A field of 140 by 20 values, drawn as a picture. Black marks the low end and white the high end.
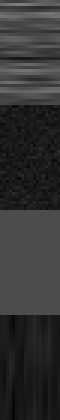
It is made of 4 by 1 panels. Panel 1,1: low, streaked across. Panel 2,1: very low, fine-grained, faint in contrast. Panel 3,1: low, flat. Panel 4,1: very low, streaked downward, faint in contrast.
